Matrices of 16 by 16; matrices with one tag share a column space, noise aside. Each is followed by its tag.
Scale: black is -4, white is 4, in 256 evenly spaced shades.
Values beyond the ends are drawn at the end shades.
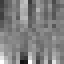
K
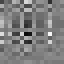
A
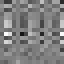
A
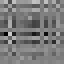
A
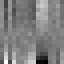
K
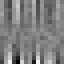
K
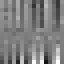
K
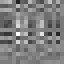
A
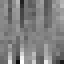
K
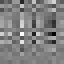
A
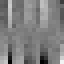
K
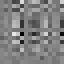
A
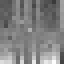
K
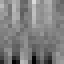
K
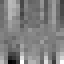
K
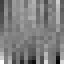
K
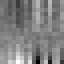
K
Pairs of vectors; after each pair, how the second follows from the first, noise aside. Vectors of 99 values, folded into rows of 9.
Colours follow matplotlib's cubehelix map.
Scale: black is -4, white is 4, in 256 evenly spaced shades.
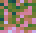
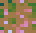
partly zeroed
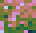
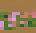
partly zeroed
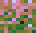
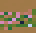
partly zeroed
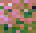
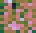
shuffled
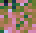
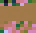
partly zeroed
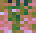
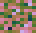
shuffled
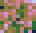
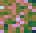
sign-scrambled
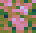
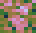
copied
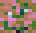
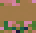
partly zeroed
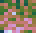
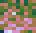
copied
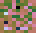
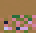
partly zeroed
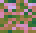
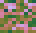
copied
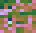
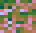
copied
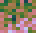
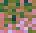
copied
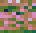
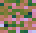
shuffled
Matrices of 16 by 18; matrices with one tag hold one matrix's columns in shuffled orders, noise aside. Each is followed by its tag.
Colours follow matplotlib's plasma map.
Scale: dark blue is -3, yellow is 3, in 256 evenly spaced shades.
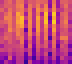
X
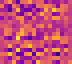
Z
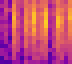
X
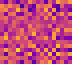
Z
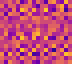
Z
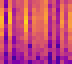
X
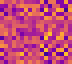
Z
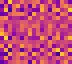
Z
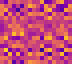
Z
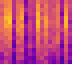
X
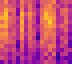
X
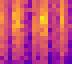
X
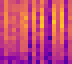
X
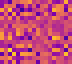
Z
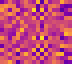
Z
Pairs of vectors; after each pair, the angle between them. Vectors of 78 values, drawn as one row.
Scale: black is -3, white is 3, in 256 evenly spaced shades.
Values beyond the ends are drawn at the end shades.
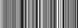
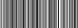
partly aligned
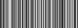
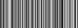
nearly parallel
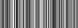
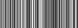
partly aligned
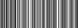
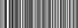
orthogonal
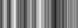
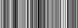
partly opposed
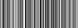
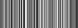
partly opposed
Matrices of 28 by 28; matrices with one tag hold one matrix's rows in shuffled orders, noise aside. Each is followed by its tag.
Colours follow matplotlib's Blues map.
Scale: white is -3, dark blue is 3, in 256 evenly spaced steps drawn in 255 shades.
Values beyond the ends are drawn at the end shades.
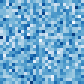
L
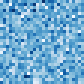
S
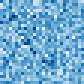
S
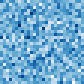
L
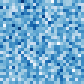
L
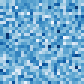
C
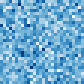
L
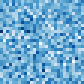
L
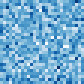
C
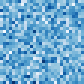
S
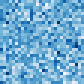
C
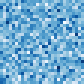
C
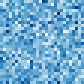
C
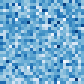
C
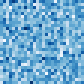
S
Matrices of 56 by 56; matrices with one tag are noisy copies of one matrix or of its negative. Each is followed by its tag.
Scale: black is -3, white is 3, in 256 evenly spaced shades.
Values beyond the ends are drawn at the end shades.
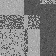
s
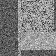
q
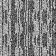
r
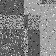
s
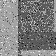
q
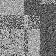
s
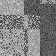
s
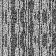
r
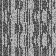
r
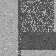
q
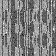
r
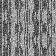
r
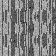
r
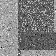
q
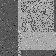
q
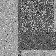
q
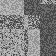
s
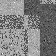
s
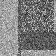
q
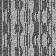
r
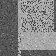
q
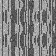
r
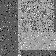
q
